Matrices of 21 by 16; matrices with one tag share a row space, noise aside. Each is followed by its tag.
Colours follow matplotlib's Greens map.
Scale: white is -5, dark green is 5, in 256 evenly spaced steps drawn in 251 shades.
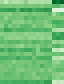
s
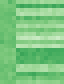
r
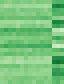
s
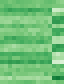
s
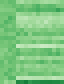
r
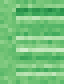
r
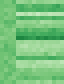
r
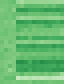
r
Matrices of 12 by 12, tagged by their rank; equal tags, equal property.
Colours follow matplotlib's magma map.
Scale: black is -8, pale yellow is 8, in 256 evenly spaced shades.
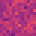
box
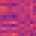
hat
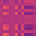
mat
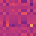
hat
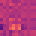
hat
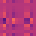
mat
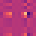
mat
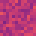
box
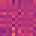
hat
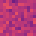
box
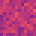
box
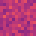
box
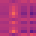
mat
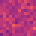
box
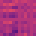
hat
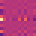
mat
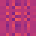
mat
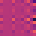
mat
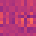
hat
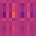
mat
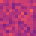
box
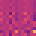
hat
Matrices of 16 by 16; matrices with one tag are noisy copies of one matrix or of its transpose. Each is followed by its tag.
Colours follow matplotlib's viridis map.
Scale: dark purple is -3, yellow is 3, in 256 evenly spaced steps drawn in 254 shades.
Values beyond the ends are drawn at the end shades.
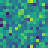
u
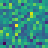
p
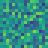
p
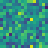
u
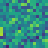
u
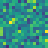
u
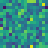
u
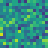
u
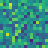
p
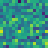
u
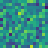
u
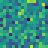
u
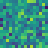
u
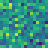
p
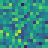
p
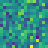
u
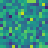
u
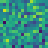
p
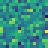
u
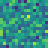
u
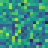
p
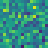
p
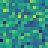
p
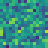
u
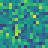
p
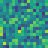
u
